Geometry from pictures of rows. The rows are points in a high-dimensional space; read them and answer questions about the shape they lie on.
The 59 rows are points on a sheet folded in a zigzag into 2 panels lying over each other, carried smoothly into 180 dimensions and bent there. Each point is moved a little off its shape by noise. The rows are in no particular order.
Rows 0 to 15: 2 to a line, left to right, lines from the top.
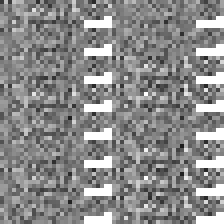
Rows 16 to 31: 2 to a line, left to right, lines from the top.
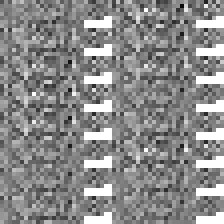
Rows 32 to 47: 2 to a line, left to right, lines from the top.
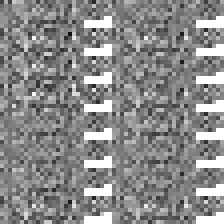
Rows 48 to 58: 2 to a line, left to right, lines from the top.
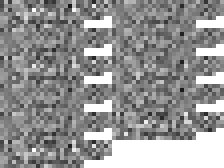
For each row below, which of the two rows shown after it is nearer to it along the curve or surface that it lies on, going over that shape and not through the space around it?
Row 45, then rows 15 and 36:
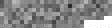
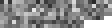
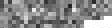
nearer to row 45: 36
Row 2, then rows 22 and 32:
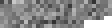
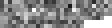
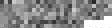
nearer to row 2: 32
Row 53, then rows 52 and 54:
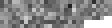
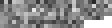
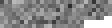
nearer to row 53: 52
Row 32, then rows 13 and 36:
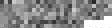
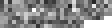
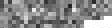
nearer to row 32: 36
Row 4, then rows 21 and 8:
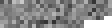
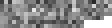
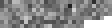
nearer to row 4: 21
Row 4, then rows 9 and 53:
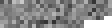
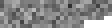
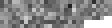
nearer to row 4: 9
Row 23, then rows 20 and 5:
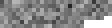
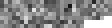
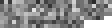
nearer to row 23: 20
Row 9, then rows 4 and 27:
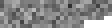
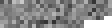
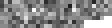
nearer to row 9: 4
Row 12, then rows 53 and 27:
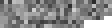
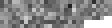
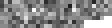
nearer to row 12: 27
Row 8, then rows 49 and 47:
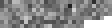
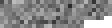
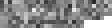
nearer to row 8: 47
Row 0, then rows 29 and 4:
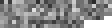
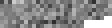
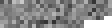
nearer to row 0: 29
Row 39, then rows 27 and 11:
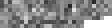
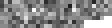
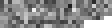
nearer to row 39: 27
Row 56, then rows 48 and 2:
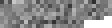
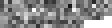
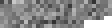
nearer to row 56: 2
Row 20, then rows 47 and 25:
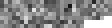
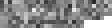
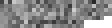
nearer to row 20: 47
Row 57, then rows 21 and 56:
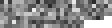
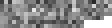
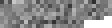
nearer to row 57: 21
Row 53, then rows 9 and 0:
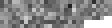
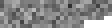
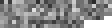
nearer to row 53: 0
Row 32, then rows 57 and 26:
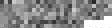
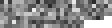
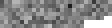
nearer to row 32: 57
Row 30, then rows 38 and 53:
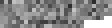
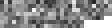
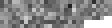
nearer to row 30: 38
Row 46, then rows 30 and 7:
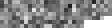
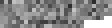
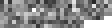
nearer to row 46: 7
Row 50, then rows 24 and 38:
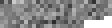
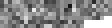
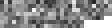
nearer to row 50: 38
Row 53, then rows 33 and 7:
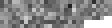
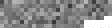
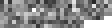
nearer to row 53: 7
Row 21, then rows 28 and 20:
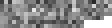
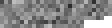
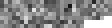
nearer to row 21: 20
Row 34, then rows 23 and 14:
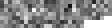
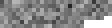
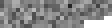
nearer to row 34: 23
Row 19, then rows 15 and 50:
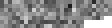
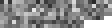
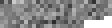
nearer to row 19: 15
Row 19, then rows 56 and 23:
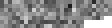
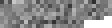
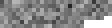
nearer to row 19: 23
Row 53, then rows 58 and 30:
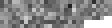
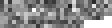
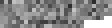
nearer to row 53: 58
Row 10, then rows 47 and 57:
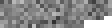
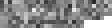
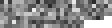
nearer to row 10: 47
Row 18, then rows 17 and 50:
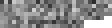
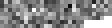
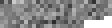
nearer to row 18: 50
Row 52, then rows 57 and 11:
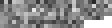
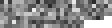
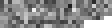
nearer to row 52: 57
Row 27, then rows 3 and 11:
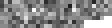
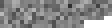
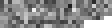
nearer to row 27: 11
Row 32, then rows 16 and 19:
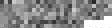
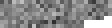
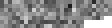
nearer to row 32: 16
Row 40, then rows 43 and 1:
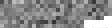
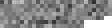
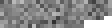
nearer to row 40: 43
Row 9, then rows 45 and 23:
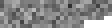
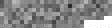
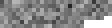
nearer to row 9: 23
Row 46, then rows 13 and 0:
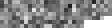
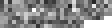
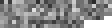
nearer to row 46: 13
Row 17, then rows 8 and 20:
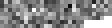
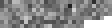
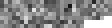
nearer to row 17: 20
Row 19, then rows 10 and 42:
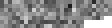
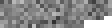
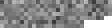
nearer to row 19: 42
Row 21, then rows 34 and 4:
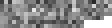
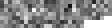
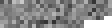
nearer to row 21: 34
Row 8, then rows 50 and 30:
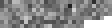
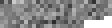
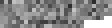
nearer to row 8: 50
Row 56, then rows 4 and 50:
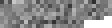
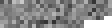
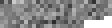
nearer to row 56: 50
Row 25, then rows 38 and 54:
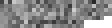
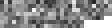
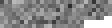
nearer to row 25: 38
